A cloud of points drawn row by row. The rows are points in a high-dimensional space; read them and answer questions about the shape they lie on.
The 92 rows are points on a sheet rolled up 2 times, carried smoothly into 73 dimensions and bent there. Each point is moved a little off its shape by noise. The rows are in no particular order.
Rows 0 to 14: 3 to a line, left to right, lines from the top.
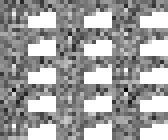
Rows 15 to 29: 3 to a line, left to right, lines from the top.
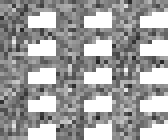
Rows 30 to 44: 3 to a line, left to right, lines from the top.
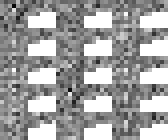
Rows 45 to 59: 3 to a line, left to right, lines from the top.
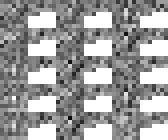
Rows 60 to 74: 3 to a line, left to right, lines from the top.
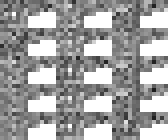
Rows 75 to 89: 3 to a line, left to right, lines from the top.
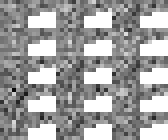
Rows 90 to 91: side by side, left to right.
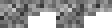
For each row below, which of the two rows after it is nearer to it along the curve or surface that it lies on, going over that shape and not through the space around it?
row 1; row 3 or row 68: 3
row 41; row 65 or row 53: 65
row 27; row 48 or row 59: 48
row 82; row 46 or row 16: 46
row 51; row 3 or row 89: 3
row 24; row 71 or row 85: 71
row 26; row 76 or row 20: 76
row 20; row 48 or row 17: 48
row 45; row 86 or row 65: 86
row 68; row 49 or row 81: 49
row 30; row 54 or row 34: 54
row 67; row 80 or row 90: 80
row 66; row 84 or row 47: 47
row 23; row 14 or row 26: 26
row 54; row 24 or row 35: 35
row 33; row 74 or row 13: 74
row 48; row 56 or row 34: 34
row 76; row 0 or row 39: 39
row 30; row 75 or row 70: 70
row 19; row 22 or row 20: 22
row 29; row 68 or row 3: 68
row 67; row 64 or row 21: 64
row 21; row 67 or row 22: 22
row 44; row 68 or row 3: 3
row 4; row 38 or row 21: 38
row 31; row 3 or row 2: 3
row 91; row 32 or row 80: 80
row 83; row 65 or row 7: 7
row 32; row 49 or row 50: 50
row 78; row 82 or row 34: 34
